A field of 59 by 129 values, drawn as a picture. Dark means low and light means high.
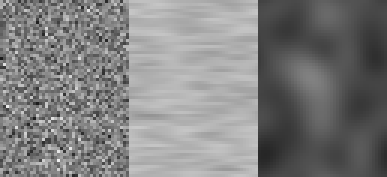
The table splits into one row of 3 panels. Panel 1,1: middling, fine-grained, strong in contrast. Panel 1,2: high, streaked across, faint in contrast. Panel 1,3: low, smooth.
